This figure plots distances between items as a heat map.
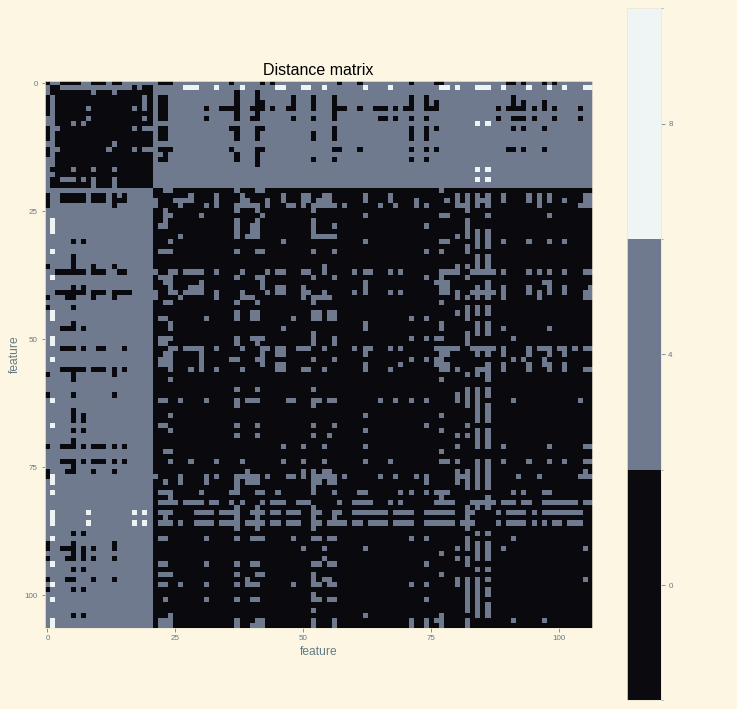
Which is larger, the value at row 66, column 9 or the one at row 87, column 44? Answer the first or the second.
the first
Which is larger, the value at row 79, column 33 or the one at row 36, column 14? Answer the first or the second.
the second
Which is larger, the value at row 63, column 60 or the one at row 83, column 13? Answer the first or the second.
the second
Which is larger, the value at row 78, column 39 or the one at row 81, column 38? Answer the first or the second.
the first
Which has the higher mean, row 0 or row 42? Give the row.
0
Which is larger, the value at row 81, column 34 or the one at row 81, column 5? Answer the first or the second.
the second
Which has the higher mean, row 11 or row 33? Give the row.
11
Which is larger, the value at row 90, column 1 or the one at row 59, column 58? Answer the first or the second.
the first
